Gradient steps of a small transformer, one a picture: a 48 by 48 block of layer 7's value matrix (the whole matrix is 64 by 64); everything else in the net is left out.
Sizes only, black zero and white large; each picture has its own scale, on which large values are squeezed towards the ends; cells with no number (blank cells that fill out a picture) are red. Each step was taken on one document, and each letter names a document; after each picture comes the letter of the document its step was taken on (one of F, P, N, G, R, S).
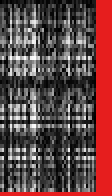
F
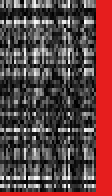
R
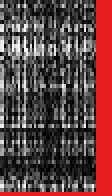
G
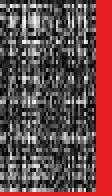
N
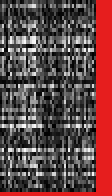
F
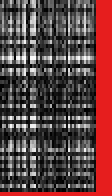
F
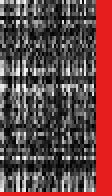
G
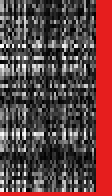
G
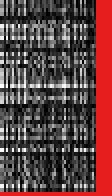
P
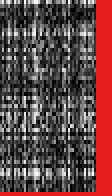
R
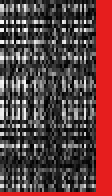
G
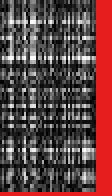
F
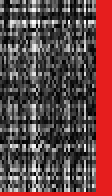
N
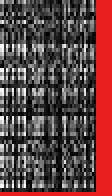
P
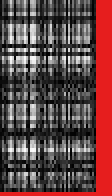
F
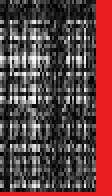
N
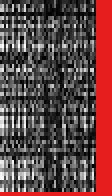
P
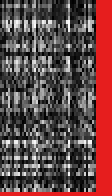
R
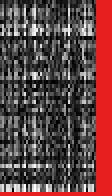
R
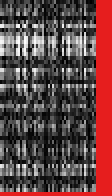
G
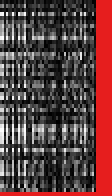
P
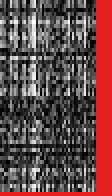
N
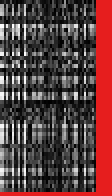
P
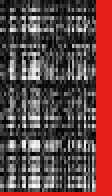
N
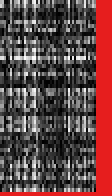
F
